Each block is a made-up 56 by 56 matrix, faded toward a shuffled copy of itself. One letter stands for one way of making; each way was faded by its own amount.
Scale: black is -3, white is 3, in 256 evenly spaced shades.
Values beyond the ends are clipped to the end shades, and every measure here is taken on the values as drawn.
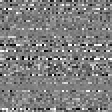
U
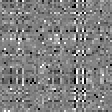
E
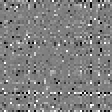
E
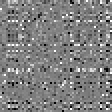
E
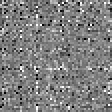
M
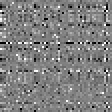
E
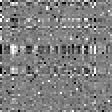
E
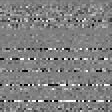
U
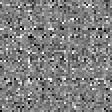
M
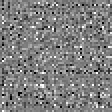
M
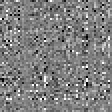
M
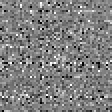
M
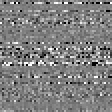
U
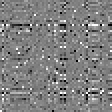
E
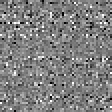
M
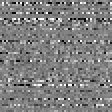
U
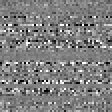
U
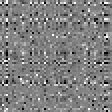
E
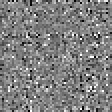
M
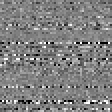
U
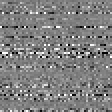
U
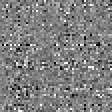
M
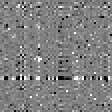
E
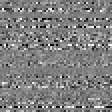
U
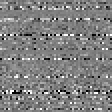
U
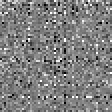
M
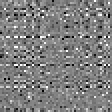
E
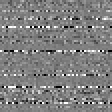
U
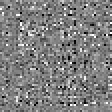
M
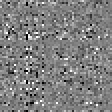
M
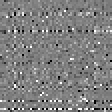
E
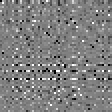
E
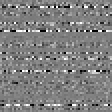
U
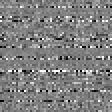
U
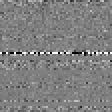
U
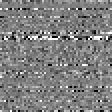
U
